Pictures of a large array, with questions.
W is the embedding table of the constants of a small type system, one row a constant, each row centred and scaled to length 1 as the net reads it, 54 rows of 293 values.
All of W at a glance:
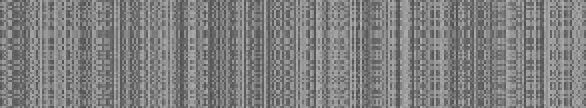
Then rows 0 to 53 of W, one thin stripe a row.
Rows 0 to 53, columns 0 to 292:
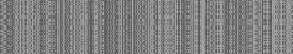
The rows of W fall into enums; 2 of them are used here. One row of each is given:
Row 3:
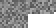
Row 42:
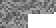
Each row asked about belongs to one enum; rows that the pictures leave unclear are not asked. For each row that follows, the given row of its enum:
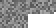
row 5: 3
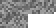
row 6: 42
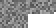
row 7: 3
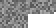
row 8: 3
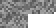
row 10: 42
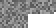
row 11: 3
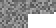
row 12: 3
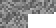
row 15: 42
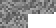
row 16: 42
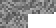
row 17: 42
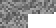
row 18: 42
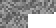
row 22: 42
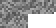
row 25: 42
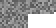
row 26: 3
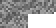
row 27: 42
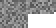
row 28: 3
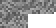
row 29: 42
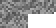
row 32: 42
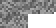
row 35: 42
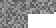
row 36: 3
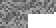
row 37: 42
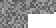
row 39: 3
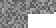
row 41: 3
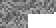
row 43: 42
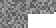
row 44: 3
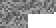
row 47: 42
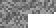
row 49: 42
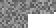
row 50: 3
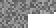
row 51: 3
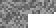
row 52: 42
